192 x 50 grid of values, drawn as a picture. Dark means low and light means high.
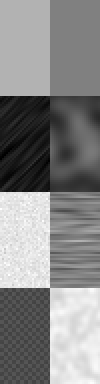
It is made of 4 by 2 panels. Panel 1,1: high, flat. Panel 1,2: middling, flat. Panel 2,1: very low, slanting up to the right, faint in contrast. Panel 2,2: low, smooth. Panel 3,1: very high, fine-grained, faint in contrast. Panel 3,2: middling, streaked across. Panel 4,1: low, checkered, faint in contrast. Panel 4,2: very high, blotchy, faint in contrast.
